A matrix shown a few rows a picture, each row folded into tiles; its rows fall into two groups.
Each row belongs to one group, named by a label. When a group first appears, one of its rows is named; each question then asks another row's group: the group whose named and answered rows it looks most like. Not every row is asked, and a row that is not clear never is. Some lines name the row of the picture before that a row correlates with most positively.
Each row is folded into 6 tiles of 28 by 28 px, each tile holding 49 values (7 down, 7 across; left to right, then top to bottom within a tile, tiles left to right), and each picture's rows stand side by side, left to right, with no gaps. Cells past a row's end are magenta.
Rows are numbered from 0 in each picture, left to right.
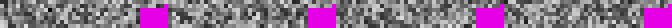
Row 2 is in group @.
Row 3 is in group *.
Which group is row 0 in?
@
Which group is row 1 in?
*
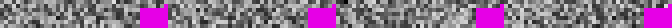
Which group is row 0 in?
*
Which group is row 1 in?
*
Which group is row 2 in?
@
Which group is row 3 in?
*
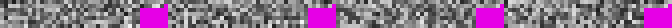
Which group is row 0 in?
@
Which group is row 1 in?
*
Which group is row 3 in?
*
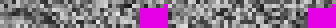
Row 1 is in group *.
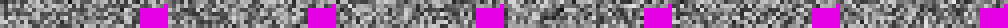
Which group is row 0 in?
@
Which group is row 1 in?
@
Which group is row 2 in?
*
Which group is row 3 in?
*
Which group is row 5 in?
*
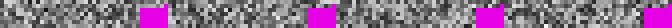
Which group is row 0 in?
*
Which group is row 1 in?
@
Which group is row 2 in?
@
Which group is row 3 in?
@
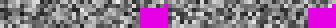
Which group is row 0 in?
@
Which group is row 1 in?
*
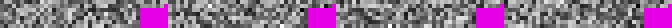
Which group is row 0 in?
*
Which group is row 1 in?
@
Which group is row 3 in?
*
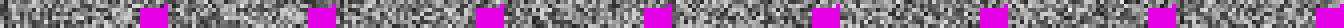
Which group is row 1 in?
@
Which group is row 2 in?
@
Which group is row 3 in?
@
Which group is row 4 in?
*
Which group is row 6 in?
*
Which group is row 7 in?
@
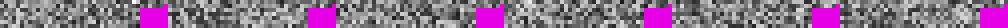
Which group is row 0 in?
*
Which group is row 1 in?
@
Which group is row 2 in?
*
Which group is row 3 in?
*
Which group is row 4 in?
@
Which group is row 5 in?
@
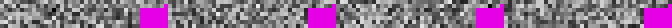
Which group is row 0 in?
*
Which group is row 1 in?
@
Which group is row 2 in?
*
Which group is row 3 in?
@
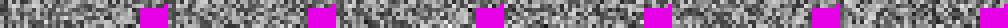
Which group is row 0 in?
@
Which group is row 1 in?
@
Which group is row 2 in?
@
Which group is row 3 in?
*
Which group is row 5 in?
*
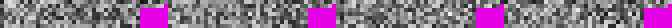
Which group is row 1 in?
*
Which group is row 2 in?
@
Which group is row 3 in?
*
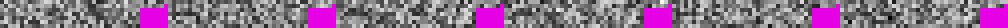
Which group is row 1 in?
@
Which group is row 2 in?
@
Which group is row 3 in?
@
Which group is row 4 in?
@
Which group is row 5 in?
@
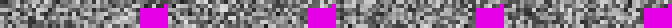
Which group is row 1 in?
@
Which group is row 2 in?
@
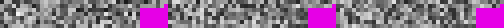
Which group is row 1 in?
*
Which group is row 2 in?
*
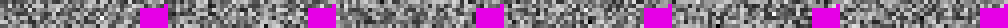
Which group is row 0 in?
@
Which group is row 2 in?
@
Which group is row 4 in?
*
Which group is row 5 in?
*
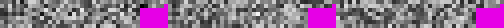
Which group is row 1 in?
@
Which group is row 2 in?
@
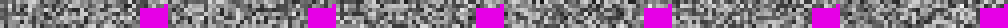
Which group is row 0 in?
@
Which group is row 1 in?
*
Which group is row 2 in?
@
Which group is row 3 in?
*
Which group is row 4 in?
@
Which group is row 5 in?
@
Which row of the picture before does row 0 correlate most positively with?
0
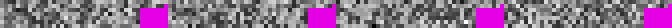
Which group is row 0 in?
@
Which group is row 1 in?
@
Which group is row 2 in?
*
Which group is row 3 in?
*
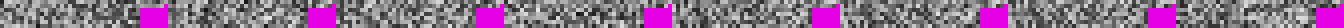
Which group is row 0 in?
*
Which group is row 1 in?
@
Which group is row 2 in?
@
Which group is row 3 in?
*
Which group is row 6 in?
@
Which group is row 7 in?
@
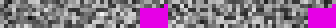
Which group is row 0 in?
@
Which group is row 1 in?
*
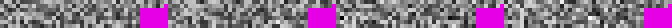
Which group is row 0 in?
*
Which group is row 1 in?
*
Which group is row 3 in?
*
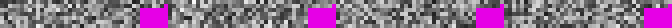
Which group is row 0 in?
@
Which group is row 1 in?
*
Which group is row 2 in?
*
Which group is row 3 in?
@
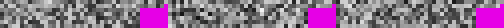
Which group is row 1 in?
@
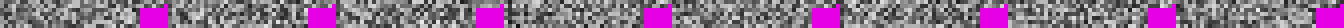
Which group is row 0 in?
@
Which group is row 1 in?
*
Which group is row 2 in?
*
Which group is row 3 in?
@
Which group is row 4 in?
@
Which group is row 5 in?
*
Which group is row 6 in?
@
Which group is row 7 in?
@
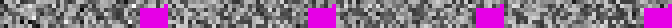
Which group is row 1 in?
*
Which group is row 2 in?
@
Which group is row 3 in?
*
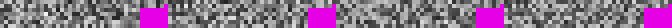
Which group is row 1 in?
@
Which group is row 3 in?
@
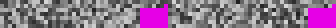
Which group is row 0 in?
@
